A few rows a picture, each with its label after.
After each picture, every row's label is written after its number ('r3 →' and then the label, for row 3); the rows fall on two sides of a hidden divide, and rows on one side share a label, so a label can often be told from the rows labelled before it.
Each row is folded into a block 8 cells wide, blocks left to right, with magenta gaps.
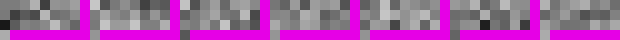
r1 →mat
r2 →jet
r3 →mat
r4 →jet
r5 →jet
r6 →mat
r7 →jet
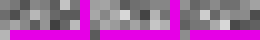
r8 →jet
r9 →jet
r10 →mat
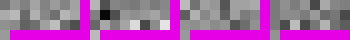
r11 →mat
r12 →jet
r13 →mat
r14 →mat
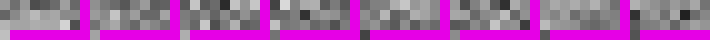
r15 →jet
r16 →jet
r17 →mat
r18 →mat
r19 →mat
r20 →mat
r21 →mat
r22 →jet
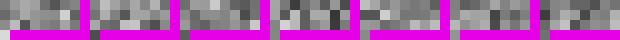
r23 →jet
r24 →mat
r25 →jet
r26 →jet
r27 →jet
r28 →jet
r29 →jet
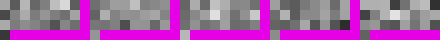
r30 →mat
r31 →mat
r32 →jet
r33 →mat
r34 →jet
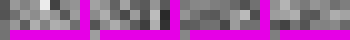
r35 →jet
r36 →mat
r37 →mat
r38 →mat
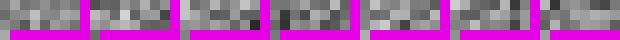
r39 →jet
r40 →mat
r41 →mat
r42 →mat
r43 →jet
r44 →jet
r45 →jet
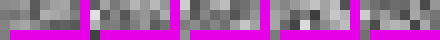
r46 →mat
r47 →mat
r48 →jet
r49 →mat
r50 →mat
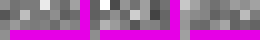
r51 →jet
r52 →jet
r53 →mat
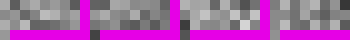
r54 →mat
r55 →mat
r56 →jet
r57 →jet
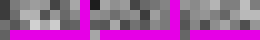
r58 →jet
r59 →mat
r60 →mat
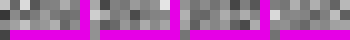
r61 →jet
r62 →mat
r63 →mat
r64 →mat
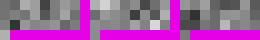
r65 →mat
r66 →jet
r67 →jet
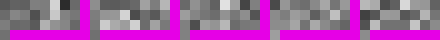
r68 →mat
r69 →jet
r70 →mat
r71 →mat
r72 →jet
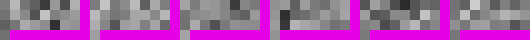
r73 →mat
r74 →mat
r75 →jet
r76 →mat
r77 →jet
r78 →mat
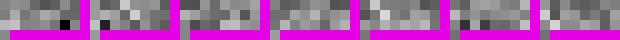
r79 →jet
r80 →mat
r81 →mat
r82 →jet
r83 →jet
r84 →mat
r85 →jet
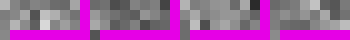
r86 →jet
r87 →mat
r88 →jet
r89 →jet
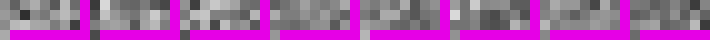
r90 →mat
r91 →jet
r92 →mat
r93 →mat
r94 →jet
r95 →mat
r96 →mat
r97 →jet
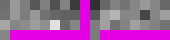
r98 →jet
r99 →jet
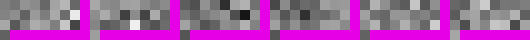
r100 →mat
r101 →mat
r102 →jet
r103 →mat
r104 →jet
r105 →mat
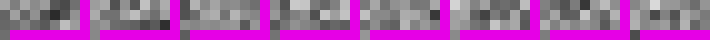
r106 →jet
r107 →mat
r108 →jet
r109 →mat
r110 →mat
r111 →mat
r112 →mat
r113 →mat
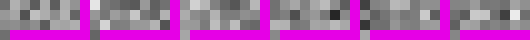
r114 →jet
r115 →jet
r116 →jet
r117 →jet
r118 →mat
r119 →jet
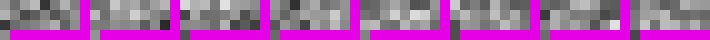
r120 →mat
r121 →mat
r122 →mat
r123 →jet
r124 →jet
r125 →jet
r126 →jet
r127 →jet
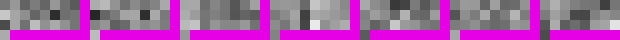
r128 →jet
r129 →jet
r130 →jet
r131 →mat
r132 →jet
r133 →jet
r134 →jet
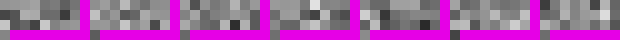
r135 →jet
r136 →mat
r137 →mat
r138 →mat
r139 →mat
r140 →jet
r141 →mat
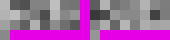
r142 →mat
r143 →jet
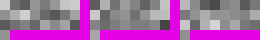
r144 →mat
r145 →mat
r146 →jet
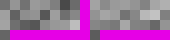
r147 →jet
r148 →mat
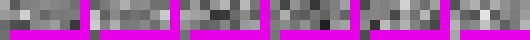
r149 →mat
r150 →mat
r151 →mat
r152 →mat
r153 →mat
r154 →jet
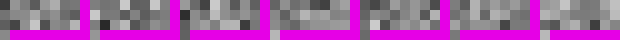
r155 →jet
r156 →mat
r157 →jet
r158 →jet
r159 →jet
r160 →mat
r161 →mat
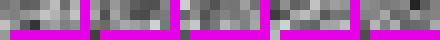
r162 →jet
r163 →jet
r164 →jet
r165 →jet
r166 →jet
